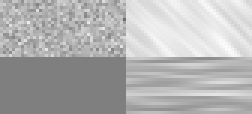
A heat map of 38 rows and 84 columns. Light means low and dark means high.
It is made of 2 by 2 panels. Panel 1,1: low, fine-grained. Panel 1,2: very low, slanting down to the right, faint in contrast. Panel 2,1: middling, flat. Panel 2,2: low, streaked across.
